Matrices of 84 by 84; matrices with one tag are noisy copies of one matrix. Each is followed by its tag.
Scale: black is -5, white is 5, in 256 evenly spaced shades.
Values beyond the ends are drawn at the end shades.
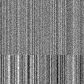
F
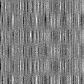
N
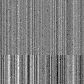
F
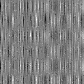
N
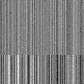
F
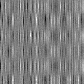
N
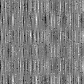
N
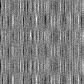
N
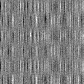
N
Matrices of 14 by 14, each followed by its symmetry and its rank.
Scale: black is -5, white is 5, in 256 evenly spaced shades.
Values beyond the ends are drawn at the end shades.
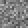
neither, full rank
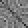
symmetric, full rank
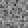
neither, full rank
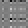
neither, rank one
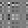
neither, rank one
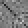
symmetric, full rank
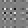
neither, rank one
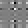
neither, rank one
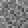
symmetric, full rank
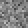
neither, full rank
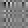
neither, rank one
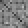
symmetric, full rank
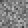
neither, full rank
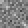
symmetric, full rank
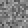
neither, full rank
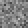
symmetric, full rank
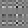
neither, rank one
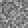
symmetric, full rank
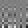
neither, rank one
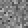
neither, full rank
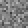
neither, full rank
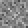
symmetric, full rank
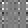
neither, rank one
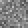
symmetric, full rank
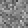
neither, full rank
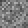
symmetric, full rank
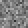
neither, full rank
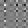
neither, rank one
